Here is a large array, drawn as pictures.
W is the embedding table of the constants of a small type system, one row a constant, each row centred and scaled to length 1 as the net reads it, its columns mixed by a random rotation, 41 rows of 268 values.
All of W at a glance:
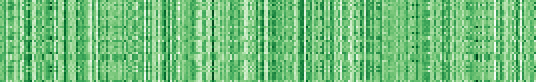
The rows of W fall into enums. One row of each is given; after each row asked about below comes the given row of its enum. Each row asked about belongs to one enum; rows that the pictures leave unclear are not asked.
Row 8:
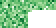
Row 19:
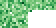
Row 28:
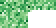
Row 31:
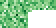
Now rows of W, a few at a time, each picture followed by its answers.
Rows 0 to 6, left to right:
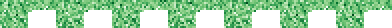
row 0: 31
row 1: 19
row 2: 8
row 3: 19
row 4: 19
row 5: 31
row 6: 31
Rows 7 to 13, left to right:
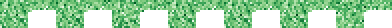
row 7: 31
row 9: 19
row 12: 31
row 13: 28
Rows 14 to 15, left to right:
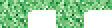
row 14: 31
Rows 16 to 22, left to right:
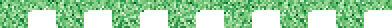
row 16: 8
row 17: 31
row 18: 19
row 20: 28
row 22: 31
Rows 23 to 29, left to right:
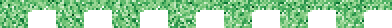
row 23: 8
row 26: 19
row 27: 28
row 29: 28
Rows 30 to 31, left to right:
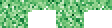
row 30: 8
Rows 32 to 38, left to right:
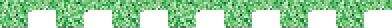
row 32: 31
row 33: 19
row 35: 19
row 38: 31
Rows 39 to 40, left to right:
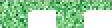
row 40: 28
